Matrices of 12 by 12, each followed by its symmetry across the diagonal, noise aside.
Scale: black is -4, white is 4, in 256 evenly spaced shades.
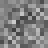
symmetric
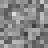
symmetric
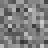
antisymmetric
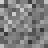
symmetric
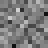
symmetric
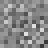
symmetric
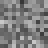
antisymmetric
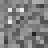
symmetric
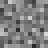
antisymmetric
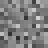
antisymmetric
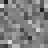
antisymmetric
